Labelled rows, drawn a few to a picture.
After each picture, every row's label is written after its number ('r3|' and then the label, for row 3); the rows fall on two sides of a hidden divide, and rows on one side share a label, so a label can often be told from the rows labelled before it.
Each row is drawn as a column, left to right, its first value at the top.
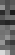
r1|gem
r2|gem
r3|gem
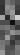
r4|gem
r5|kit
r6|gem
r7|gem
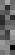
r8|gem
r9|gem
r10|kit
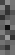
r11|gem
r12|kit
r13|gem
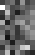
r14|kit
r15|gem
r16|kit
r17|gem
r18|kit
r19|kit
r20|kit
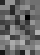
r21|kit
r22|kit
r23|gem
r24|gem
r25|kit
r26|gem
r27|kit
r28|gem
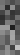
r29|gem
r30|gem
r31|kit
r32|gem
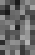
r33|kit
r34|gem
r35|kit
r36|gem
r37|kit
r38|kit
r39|gem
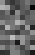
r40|kit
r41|kit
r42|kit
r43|kit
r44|kit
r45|kit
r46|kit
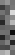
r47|gem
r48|gem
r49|kit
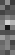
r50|kit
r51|kit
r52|kit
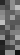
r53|kit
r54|gem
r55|gem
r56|kit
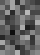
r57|gem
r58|gem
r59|gem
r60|gem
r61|kit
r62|kit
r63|gem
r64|kit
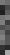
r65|kit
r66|gem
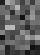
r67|gem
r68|kit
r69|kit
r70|kit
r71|kit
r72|kit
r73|kit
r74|kit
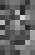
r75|kit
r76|gem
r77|kit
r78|kit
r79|gem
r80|gem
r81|kit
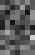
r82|gem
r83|gem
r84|gem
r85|kit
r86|gem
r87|gem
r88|kit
